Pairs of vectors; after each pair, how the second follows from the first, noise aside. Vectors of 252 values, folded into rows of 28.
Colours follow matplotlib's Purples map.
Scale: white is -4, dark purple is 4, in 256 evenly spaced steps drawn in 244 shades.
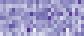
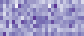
reversed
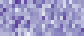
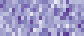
reversed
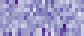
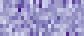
reversed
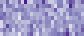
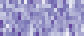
negated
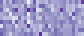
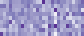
reversed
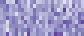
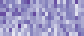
reversed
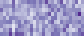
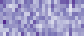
reversed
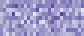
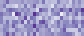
negated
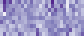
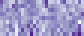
reversed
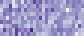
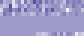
partly zeroed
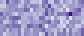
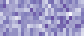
negated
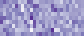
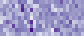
negated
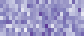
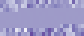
partly zeroed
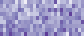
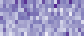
negated
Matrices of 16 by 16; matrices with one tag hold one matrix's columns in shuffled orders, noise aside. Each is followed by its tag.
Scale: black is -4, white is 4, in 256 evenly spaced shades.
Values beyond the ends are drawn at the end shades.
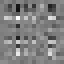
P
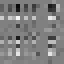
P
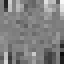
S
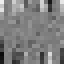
S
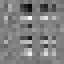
P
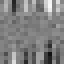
S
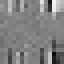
S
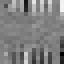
S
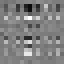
P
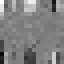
S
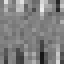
S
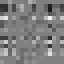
P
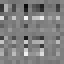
P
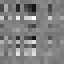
P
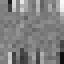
S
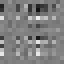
P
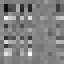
P
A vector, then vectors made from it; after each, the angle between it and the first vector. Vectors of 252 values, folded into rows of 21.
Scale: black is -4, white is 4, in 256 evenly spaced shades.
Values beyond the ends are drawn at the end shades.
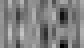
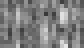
nearly opposite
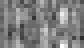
nearly opposite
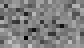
orthogonal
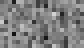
partly aligned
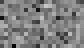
orthogonal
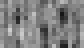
nearly parallel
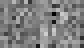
partly opposed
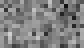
partly aligned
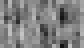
nearly parallel
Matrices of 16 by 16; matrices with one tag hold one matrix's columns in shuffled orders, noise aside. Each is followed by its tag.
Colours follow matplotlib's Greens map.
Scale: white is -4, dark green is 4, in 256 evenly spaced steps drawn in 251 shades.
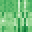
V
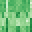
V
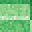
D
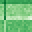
D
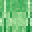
V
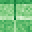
D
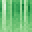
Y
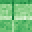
D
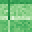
D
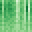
Y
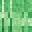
V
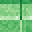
D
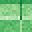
D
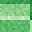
D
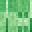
V
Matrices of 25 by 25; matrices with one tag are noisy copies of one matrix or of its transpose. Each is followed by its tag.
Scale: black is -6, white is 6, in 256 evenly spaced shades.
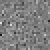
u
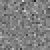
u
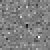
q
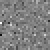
u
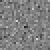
q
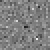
q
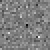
q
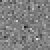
q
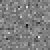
q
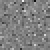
u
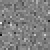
u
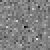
q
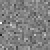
u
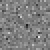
q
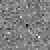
q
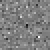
q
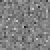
q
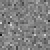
u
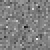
q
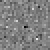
q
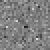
q
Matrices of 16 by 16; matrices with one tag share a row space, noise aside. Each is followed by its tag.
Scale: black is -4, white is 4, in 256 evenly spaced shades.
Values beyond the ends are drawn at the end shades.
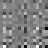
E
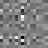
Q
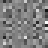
E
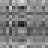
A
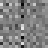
Q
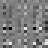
E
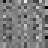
E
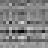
A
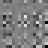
E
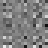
E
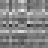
A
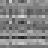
A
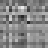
A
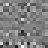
Q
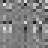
E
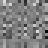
E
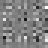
E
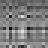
A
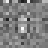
Q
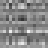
A
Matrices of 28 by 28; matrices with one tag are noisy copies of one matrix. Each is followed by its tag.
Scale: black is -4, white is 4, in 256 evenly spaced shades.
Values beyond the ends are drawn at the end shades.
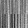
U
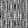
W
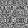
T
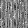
W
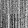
U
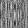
W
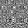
T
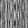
W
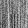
U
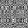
T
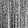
U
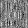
W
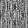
W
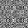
T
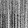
U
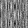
W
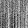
U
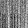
U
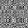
T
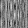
W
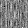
W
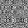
T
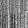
U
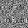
T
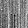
U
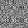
T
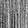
U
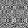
T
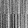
U
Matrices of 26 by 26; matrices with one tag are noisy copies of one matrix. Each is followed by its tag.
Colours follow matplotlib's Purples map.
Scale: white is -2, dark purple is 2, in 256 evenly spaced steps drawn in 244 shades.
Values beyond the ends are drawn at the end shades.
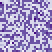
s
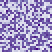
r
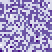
s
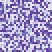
s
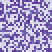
s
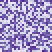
r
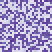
r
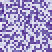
s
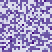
r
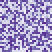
r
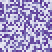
s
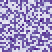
r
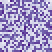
s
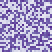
r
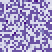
s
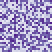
r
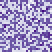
r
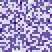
r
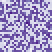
s
